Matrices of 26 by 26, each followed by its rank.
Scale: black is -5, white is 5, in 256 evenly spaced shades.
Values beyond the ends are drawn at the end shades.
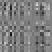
two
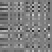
two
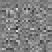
five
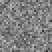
full rank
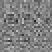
five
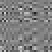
two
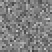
full rank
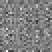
five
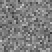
full rank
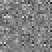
five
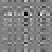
two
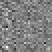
five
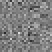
five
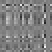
two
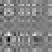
two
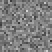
full rank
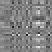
two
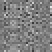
five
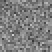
full rank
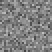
full rank
